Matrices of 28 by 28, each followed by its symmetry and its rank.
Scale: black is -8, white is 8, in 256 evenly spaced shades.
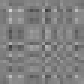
symmetric, rank two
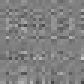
neither, rank three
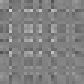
symmetric, rank two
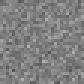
neither, full rank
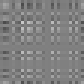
symmetric, rank one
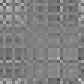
symmetric, rank three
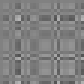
symmetric, rank one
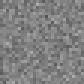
neither, full rank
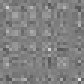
symmetric, rank three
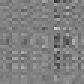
neither, rank three
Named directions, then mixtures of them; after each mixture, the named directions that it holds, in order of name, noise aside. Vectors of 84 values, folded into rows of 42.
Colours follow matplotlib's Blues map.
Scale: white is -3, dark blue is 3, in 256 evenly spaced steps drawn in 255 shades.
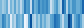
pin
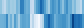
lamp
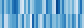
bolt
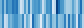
bolt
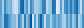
bolt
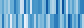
bolt, pin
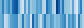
bolt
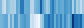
lamp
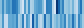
bolt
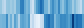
lamp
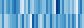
bolt
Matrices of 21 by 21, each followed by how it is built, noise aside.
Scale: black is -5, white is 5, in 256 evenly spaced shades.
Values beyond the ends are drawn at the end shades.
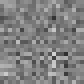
low rank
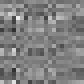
low rank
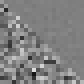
lower triangular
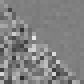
lower triangular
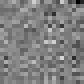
low rank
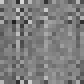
low rank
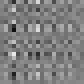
low rank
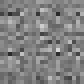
low rank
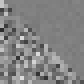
lower triangular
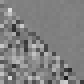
lower triangular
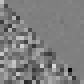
lower triangular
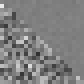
lower triangular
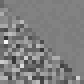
lower triangular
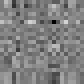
low rank
